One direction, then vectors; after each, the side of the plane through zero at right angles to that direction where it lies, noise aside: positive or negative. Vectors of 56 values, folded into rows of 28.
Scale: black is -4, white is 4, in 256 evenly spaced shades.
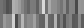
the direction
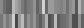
positive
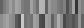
positive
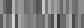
positive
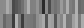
negative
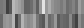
positive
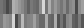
positive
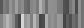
positive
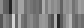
positive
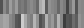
positive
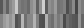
positive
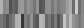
negative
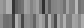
negative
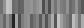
negative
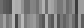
positive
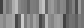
positive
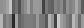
negative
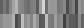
positive
